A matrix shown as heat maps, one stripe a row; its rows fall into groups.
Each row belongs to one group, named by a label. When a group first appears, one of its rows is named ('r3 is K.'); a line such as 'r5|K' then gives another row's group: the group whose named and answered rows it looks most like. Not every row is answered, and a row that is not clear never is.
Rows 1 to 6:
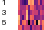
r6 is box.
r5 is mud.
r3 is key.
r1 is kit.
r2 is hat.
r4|hat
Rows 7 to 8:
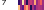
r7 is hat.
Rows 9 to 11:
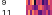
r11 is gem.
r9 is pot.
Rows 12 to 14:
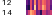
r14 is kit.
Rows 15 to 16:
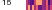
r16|gem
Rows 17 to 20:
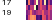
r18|key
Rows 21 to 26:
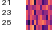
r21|pot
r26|pot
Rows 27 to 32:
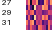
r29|pot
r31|pot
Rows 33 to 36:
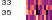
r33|hat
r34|mud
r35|key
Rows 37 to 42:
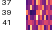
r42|hat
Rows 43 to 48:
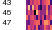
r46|mud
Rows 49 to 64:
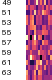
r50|mud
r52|pot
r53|pot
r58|box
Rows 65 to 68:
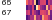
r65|key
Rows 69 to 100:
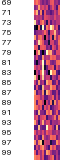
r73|box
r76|mud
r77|kit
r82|key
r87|hat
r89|mud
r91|hat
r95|hat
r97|pot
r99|hat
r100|key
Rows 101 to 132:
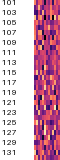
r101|mud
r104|mud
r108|mud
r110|pot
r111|box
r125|gem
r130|mud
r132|gem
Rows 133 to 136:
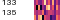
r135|key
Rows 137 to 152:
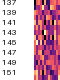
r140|hat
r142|gem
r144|mud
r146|mud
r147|pot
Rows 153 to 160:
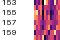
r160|key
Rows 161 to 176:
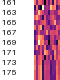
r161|mud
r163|kit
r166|pot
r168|kit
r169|kit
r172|mud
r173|pot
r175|pot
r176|pot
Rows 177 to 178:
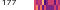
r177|key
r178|gem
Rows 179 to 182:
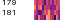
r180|pot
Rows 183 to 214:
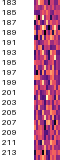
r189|mud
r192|pot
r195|key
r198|key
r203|mud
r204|hat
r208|mud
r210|mud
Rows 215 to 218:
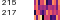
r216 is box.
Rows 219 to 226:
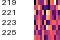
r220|kit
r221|hat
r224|hat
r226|key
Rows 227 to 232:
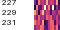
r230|hat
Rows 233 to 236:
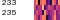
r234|key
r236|box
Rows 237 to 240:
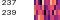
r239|mud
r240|kit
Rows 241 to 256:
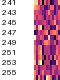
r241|gem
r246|pot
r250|pot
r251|pot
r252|mud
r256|hat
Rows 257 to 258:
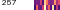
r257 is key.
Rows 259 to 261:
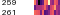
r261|key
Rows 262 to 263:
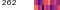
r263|gem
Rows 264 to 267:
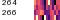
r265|mud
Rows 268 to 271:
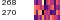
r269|key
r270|pot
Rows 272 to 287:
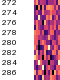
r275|hat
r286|mud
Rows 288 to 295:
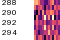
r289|mud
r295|mud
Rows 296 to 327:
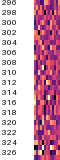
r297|gem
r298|mud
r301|hat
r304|pot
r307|box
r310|hat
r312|hat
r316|box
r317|mud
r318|mud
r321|gem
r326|pot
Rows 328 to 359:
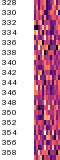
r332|pot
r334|gem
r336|pot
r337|kit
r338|key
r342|pot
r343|hat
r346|gem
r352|mud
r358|kit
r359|pot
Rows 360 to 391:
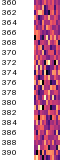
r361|key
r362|kit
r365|hat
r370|key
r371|gem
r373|gem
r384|gem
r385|kit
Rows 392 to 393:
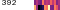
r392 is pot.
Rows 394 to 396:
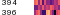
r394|gem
